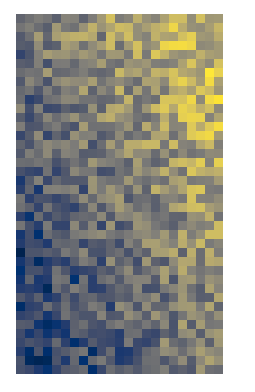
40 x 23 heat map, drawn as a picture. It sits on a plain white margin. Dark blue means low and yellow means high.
No single row or column stands out from its neighbours. Overall the values sit about 50% of the way up the scale. The field climbs toward the top right. The ninth with the highest average is the top right. The ninth with the lowest average is the bottom left. Neither half mirrors the other. No regular stripes run through it. Fine speckle covers the field.
